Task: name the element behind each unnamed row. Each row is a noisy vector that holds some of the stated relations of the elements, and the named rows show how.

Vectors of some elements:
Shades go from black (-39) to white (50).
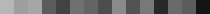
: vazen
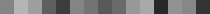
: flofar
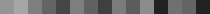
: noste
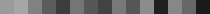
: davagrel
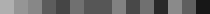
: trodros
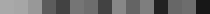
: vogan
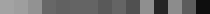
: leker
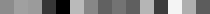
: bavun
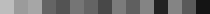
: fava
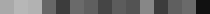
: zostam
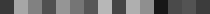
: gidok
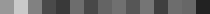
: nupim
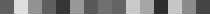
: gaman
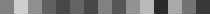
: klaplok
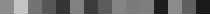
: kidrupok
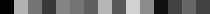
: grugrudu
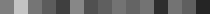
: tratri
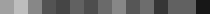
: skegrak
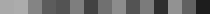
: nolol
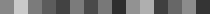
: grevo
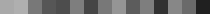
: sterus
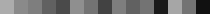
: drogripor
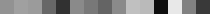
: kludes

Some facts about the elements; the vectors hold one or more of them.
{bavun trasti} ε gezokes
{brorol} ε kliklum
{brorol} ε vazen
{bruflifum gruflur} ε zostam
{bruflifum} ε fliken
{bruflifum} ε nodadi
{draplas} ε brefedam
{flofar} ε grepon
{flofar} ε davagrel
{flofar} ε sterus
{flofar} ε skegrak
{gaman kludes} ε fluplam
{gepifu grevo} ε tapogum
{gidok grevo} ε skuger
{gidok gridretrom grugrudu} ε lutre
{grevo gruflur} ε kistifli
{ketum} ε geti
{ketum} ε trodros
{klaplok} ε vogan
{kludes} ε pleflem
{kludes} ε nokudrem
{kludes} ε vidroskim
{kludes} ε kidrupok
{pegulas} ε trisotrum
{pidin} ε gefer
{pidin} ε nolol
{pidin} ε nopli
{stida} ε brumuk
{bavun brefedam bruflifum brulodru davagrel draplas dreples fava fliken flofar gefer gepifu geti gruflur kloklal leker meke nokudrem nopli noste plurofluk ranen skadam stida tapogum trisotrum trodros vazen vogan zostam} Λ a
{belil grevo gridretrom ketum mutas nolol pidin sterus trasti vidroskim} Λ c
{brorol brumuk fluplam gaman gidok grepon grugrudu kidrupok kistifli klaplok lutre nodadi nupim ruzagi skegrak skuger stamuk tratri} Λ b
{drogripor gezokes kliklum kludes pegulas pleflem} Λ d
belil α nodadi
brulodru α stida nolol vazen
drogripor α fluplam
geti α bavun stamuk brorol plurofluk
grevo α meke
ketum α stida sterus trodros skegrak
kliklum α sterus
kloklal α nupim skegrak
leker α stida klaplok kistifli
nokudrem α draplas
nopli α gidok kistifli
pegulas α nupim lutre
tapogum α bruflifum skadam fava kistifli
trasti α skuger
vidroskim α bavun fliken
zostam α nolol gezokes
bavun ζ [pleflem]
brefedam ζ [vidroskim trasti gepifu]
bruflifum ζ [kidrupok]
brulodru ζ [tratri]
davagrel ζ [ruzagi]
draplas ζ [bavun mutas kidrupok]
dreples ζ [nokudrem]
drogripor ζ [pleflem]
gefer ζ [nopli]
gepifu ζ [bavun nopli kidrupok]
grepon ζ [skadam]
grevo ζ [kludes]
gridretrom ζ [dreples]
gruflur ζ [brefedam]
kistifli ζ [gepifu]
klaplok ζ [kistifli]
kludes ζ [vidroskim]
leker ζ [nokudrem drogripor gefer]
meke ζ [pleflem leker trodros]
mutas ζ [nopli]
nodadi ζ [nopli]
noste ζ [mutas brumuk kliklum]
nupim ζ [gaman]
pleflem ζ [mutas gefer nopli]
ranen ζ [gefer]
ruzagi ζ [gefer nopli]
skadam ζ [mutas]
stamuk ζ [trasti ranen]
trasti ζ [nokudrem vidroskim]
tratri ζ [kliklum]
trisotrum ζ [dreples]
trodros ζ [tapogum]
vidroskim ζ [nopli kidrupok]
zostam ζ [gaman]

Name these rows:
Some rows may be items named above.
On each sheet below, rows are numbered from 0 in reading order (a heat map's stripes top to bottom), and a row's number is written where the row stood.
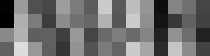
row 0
gridretrom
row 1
grugrudu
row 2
mutas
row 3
gaman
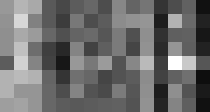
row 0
kloklal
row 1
fluplam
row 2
brulodru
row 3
stamuk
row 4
trasti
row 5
zostam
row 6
skadam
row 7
leker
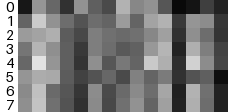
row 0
lutre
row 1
ketum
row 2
stida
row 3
draplas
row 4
gaman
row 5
kloklal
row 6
vidroskim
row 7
vidroskim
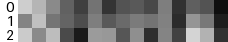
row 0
kistifli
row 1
belil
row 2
gezokes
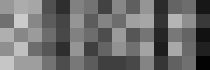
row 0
geti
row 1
pidin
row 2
kliklum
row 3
vidroskim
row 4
tapogum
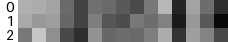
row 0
bruflifum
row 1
nopli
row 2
brorol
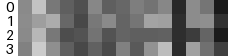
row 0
belil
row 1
pegulas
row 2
skuger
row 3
klaplok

